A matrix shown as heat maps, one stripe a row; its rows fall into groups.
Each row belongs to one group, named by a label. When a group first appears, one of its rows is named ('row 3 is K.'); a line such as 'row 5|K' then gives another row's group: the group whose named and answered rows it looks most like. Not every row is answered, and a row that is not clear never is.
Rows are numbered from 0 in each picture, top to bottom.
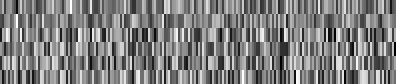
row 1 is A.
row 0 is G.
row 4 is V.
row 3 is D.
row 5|D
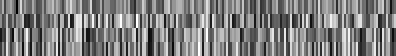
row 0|G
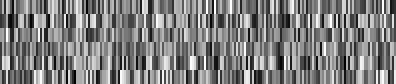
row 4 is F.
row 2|A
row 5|D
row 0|A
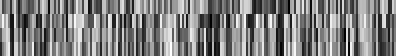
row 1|F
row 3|F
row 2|F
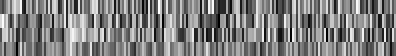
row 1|F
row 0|V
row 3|G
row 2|F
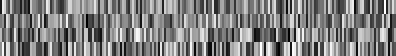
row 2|D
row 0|F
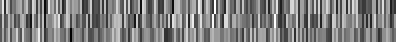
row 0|G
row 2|A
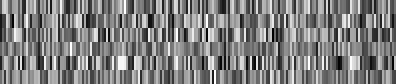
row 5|A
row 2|V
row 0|V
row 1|A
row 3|G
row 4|V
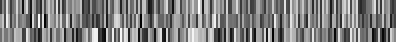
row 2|V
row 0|G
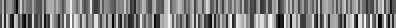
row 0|G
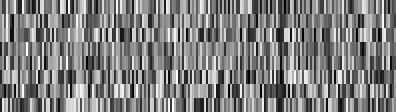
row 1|A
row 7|F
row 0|D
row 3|A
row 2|F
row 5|V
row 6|D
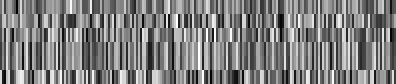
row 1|V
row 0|G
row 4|G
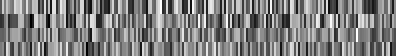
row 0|V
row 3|A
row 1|D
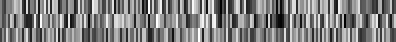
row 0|V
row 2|G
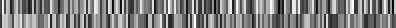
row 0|F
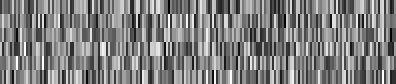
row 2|G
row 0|D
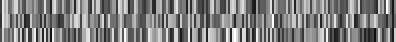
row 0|V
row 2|V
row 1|F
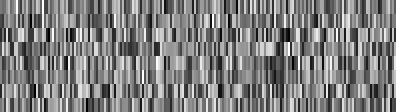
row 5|D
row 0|A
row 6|V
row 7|A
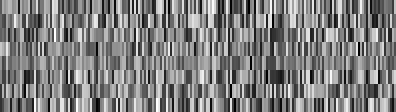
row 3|G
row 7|D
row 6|V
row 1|V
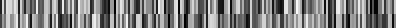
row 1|V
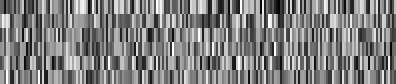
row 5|A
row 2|G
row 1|F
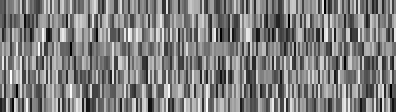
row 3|A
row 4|V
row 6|G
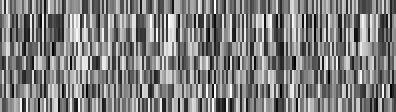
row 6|A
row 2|F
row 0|G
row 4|D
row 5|F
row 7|V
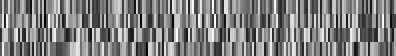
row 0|G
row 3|F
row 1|G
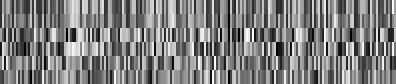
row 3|F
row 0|F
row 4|G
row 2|D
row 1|F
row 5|G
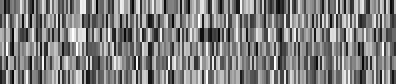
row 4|G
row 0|D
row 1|G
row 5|A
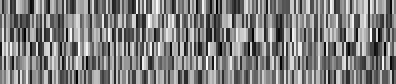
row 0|D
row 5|V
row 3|V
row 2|F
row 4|A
